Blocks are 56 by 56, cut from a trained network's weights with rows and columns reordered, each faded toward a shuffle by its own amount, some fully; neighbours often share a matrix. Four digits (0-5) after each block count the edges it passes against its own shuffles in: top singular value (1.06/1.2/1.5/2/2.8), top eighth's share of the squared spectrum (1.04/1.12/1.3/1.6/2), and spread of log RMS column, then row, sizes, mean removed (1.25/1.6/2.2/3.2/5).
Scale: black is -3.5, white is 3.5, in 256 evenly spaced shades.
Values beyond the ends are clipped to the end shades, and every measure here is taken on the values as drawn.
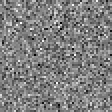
1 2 0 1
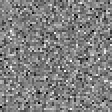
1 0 0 0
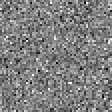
2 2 0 1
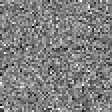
2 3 1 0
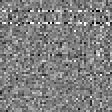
4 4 1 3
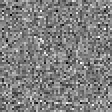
3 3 1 1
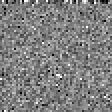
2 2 0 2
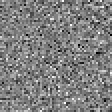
1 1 0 0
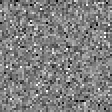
1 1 0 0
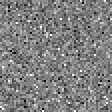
0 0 0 0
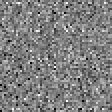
2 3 1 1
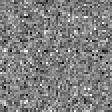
3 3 1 2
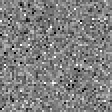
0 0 0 0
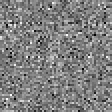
3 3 1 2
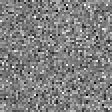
1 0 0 0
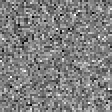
1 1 0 0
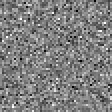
0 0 0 0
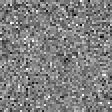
1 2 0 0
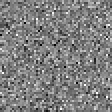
1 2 1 1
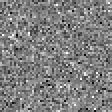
0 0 0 0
